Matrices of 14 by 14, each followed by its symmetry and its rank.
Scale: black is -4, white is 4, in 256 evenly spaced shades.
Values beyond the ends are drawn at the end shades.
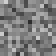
neither, full rank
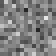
neither, full rank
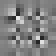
symmetric, rank two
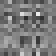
neither, rank two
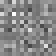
symmetric, rank three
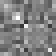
symmetric, rank three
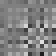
symmetric, rank two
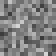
neither, full rank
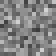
neither, full rank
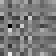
neither, rank two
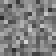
neither, full rank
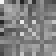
symmetric, rank three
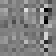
neither, rank two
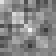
symmetric, rank three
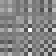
symmetric, rank two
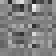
neither, rank two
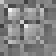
symmetric, rank three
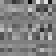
neither, rank two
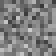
neither, full rank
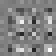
symmetric, rank two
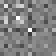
symmetric, rank three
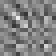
symmetric, rank two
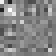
symmetric, rank three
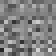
neither, rank two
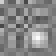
symmetric, rank two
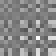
symmetric, rank two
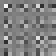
symmetric, rank two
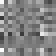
neither, rank two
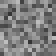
neither, full rank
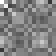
symmetric, rank three
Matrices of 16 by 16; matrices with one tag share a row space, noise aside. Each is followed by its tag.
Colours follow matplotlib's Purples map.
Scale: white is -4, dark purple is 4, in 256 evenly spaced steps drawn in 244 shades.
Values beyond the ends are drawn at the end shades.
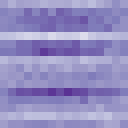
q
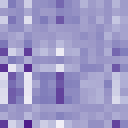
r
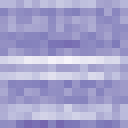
q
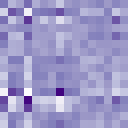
r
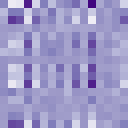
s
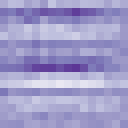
q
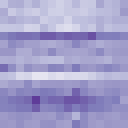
q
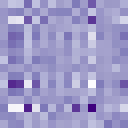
s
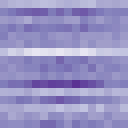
q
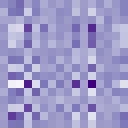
s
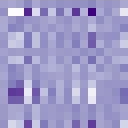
s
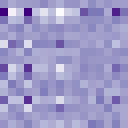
r
